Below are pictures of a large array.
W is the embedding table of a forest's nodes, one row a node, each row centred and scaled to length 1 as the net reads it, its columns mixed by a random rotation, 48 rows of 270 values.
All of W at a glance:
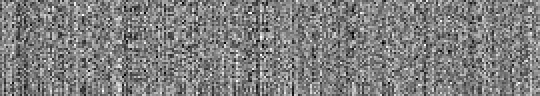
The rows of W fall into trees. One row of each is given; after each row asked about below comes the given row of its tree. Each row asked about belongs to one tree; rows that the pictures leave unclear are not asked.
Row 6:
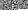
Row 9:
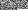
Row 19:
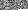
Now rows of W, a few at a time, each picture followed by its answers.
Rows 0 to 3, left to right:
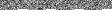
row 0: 9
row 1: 6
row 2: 6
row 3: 19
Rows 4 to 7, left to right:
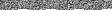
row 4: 19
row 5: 19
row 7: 19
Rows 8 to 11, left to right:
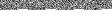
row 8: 9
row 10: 9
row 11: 6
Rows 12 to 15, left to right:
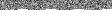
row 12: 9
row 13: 19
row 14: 6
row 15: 6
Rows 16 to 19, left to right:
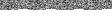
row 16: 19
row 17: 19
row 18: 19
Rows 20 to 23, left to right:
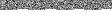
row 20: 9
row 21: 9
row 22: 6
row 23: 6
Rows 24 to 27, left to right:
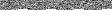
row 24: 19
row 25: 19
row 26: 6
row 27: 19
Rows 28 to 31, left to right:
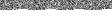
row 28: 19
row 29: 9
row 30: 9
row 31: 19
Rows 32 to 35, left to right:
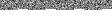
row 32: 9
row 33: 9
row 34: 19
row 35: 6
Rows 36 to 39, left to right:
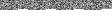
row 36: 19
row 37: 19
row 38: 9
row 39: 19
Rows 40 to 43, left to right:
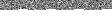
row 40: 19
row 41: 9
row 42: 9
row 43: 9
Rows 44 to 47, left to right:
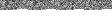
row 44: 9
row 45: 9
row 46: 9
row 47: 9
